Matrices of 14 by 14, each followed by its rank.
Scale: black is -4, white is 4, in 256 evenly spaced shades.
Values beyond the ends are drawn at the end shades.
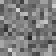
full rank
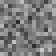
full rank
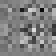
two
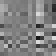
two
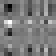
two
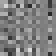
two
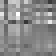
two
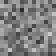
full rank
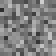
full rank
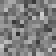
full rank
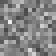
full rank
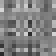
two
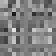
two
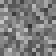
full rank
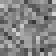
full rank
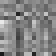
two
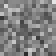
full rank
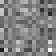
two
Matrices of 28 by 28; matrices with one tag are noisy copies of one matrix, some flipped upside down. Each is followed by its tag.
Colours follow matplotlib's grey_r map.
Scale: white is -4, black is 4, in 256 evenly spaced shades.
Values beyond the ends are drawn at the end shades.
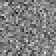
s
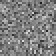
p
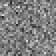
s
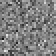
s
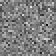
p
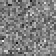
s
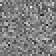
p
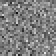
s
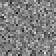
s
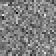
s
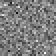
s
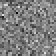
s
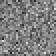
s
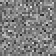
p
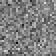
s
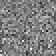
p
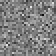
p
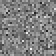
p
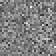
p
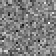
s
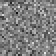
s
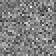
p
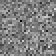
p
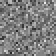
s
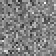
s
